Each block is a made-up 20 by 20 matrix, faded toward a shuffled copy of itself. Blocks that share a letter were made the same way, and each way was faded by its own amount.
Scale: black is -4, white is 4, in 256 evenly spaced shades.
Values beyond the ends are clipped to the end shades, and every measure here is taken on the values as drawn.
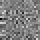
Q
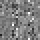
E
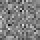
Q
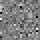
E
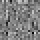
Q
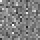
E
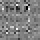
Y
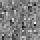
E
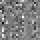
E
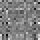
Y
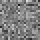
Q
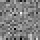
Q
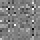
Y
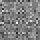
Q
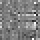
Y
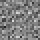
Q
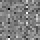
E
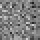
Q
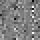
E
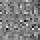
Q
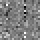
E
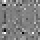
Y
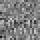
Q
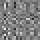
Y
